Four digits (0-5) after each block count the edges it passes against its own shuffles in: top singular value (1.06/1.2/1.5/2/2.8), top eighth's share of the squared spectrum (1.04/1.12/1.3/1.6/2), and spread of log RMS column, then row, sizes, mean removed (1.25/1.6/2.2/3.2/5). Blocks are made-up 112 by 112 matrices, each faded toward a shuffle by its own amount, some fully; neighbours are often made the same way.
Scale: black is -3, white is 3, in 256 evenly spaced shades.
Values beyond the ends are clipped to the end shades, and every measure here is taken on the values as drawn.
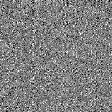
4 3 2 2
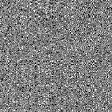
4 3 2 2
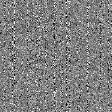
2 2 4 0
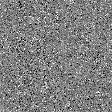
0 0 2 0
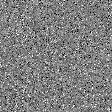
0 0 1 0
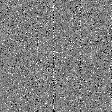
2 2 2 0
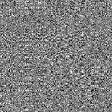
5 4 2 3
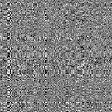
5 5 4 3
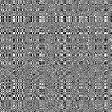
5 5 4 4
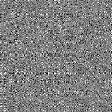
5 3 2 2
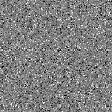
4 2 1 1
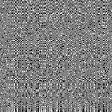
5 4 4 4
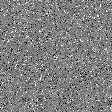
2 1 0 0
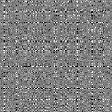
5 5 3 4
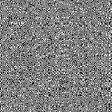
5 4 3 3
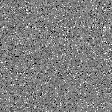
3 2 1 1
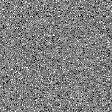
4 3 1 2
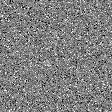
0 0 0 0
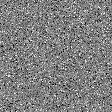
0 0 0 0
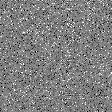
3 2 1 0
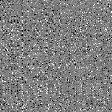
4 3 2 2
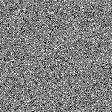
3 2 0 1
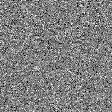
3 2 1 0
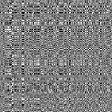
5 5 4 4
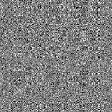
4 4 3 3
